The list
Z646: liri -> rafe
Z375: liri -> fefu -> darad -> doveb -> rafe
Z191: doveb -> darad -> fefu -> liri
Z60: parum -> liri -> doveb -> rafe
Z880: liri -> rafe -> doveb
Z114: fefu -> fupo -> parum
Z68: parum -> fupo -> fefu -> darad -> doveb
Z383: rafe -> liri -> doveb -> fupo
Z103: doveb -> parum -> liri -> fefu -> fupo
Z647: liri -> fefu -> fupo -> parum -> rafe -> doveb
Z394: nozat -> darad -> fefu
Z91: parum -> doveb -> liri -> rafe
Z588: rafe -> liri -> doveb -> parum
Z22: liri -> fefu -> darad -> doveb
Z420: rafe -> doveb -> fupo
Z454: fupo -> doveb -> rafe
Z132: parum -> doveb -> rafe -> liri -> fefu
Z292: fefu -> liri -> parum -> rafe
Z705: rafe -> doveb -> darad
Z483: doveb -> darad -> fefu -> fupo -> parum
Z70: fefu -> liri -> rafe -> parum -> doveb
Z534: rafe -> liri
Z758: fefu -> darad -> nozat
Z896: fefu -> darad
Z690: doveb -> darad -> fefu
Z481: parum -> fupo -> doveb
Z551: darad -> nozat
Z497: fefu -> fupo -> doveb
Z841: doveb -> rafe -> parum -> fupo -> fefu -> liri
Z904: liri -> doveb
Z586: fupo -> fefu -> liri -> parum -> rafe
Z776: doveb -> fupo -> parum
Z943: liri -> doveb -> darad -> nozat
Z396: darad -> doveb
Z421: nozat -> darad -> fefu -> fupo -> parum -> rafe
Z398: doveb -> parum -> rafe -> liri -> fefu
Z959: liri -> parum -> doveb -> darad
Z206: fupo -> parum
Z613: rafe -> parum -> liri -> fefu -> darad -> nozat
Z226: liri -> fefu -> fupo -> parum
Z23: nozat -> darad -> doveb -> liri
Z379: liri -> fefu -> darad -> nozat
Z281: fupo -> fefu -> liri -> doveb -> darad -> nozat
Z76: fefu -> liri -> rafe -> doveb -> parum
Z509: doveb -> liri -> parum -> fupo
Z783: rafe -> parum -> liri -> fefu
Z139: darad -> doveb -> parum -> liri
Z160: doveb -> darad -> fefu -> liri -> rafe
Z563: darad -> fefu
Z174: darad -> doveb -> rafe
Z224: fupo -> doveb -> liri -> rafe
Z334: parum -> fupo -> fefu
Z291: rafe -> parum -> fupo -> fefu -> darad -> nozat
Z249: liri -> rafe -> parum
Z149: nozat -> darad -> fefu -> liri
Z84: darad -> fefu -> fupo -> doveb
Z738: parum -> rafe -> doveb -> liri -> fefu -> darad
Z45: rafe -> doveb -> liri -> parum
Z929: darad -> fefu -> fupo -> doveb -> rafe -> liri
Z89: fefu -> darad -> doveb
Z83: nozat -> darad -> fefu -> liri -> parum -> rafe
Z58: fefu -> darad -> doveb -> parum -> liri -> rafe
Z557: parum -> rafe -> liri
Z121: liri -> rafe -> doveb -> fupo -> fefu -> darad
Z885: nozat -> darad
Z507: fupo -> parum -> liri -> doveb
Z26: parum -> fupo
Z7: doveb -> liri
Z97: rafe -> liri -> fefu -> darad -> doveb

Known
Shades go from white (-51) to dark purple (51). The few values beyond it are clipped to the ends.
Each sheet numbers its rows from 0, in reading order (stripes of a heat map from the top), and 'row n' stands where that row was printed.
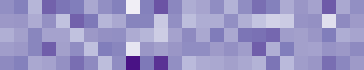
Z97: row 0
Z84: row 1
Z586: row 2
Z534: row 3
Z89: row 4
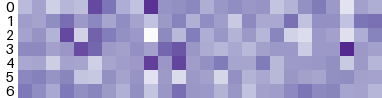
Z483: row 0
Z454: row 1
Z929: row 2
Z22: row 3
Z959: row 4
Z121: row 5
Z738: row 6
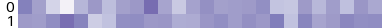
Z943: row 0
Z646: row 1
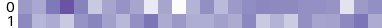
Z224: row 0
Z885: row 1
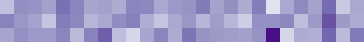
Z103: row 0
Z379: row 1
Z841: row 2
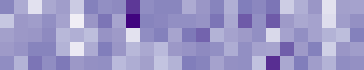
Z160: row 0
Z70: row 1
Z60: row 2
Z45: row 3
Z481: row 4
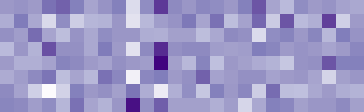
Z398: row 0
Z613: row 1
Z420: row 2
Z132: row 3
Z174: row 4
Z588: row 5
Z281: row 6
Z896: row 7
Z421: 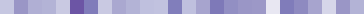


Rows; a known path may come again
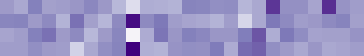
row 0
Z334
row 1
Z896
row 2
Z557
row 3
Z292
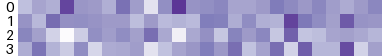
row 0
Z132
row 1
Z26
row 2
Z281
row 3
Z613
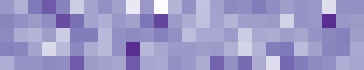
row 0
Z224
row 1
Z22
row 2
Z563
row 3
Z758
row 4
Z647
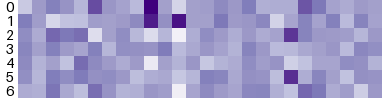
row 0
Z114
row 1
Z705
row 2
Z509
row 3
Z904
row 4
Z23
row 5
Z481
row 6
Z507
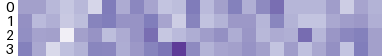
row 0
Z83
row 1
Z149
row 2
Z551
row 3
Z690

